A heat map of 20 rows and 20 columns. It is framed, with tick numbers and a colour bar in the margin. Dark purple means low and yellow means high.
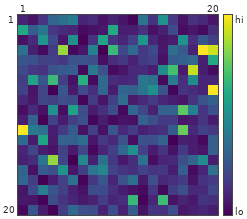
Average level on the scale: 20%. Mirror symmetry: none. Histogram: skewed, a long tail of high values. Stripes: none. Seam: none. Grain: fine. Slope: none.
